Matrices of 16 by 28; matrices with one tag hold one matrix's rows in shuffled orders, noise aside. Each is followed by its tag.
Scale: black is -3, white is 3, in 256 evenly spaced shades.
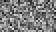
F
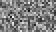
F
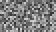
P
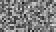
P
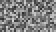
P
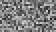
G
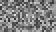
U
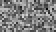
G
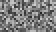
P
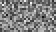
F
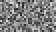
P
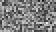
G
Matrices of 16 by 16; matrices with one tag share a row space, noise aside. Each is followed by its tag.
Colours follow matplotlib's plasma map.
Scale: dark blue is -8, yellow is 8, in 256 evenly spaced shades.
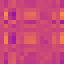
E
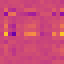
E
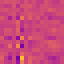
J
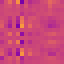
J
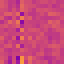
J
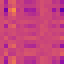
E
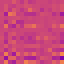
E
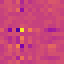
J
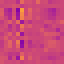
J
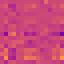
E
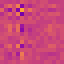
J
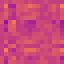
E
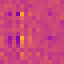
J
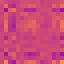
E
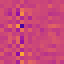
J
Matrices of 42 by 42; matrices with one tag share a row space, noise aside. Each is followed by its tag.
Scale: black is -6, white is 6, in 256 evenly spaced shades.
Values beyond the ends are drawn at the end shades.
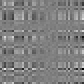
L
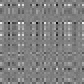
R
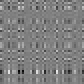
R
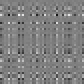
R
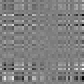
L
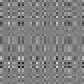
R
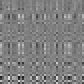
R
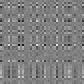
R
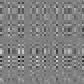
R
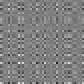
R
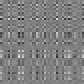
R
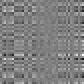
L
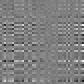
L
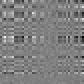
L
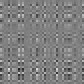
R
